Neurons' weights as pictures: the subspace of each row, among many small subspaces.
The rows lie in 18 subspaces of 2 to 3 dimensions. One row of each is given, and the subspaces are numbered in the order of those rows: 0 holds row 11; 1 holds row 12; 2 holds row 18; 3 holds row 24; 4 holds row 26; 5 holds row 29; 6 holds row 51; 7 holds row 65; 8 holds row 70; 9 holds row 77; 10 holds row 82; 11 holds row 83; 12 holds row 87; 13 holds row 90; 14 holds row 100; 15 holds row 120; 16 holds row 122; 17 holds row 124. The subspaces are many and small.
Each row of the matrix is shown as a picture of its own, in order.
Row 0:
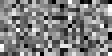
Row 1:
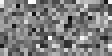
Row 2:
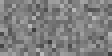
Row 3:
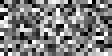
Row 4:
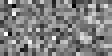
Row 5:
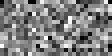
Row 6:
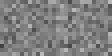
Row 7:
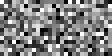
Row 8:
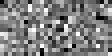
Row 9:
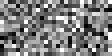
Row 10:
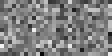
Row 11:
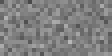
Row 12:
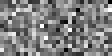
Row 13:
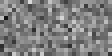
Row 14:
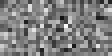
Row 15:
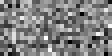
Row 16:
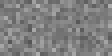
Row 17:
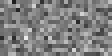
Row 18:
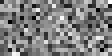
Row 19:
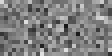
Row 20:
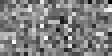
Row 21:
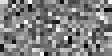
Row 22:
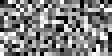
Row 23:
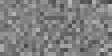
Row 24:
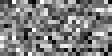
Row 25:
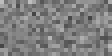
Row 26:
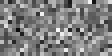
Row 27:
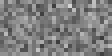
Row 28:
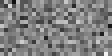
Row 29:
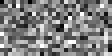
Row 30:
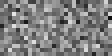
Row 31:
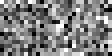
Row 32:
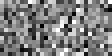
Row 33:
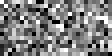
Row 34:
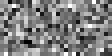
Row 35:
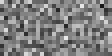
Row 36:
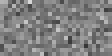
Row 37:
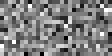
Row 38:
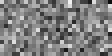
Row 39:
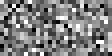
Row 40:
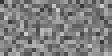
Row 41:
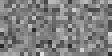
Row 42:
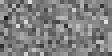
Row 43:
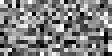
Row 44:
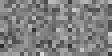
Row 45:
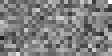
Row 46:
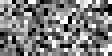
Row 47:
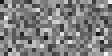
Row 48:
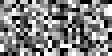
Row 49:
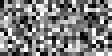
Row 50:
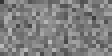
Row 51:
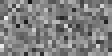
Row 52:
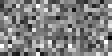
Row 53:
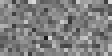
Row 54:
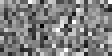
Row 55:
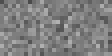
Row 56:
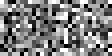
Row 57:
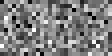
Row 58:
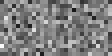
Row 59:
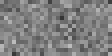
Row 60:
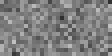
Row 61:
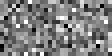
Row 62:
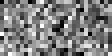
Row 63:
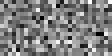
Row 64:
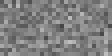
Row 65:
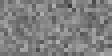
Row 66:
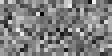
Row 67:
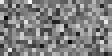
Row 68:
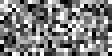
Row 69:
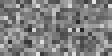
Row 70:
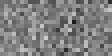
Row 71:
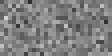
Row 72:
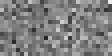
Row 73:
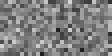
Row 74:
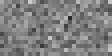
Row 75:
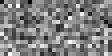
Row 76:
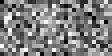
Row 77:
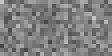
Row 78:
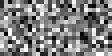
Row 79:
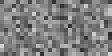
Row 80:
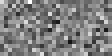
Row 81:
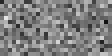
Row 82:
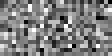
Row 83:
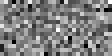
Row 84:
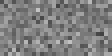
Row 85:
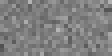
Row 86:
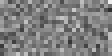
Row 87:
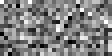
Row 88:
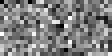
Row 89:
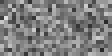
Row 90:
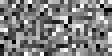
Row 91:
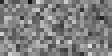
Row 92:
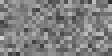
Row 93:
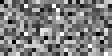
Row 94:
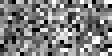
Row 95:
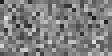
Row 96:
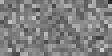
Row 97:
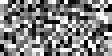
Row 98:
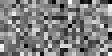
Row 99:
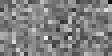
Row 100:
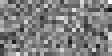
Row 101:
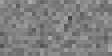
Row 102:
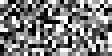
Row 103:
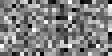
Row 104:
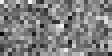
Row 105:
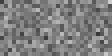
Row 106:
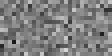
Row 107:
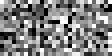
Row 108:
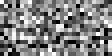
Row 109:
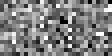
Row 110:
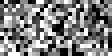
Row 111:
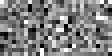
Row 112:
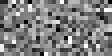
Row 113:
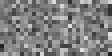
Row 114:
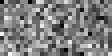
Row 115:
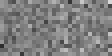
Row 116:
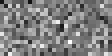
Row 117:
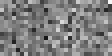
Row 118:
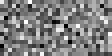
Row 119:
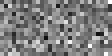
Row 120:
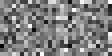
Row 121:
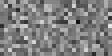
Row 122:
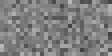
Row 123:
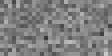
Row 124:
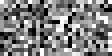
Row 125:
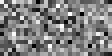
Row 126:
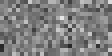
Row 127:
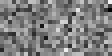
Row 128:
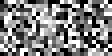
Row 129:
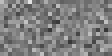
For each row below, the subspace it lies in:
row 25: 3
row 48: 16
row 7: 13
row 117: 12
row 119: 17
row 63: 10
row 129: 11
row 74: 5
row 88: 1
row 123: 5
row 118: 0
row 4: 7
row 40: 13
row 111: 10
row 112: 11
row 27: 7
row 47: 0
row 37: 13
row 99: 12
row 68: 2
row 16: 7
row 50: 9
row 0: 16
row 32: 8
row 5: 3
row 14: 10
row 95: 15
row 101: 5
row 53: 3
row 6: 15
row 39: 6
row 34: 7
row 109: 17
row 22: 14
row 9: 14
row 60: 2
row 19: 10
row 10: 4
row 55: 17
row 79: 16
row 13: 2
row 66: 4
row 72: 12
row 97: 11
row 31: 1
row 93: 13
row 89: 2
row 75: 12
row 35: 13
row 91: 8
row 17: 3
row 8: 10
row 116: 17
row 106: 13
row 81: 6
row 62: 8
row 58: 15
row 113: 16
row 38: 15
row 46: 5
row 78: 7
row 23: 16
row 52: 7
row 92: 14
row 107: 17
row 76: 9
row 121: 3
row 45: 14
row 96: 2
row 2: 4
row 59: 2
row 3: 14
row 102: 0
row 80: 11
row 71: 6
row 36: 11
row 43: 5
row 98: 16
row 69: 7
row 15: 12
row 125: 1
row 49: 7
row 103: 15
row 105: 0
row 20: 17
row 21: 11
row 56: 9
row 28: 3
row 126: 6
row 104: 1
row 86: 14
